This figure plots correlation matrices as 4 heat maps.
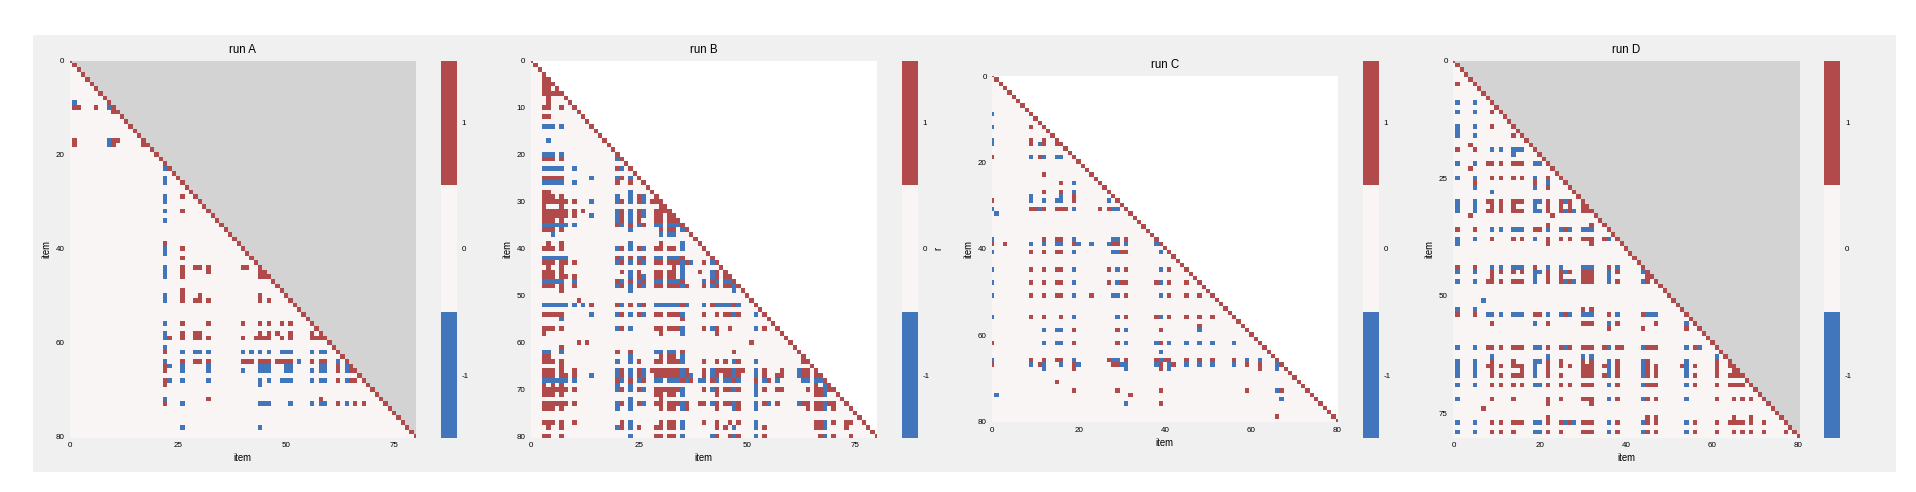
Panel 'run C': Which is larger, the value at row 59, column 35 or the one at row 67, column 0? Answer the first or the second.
the second
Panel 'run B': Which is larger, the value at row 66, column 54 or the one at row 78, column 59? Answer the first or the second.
the first
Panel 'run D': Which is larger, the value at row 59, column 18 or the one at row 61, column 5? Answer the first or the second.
the first
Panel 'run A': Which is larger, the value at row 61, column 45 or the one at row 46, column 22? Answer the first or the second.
the first
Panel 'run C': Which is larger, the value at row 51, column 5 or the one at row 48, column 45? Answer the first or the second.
the second
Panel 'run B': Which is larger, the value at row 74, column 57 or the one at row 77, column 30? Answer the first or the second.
the second
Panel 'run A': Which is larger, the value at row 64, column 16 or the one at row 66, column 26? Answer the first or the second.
the first
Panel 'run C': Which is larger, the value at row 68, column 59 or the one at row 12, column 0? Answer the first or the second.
the first
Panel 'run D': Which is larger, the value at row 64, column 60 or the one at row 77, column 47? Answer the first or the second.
the second
